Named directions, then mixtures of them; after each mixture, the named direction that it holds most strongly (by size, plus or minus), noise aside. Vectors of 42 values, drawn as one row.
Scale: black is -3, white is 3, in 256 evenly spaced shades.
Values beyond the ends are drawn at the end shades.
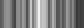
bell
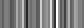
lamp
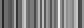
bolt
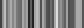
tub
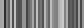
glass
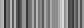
glass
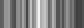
bell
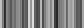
tub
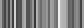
glass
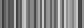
bolt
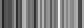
bolt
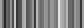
glass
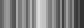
bell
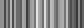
glass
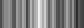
bell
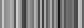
bolt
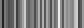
bolt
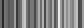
bolt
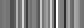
lamp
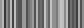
glass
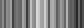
bell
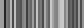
glass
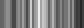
bell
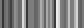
lamp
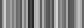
tub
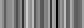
lamp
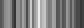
bell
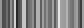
bolt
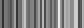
bolt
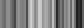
bell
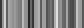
tub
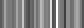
lamp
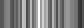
bell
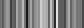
lamp
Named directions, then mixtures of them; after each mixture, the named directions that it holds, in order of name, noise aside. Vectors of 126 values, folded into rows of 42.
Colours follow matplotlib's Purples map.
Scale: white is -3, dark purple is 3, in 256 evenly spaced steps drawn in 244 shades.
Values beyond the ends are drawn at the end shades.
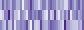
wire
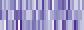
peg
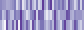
peg, wire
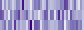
wire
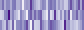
wire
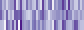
peg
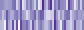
peg, wire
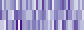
peg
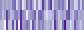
peg, wire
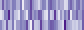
wire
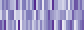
peg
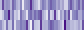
wire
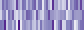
peg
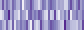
wire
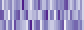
wire
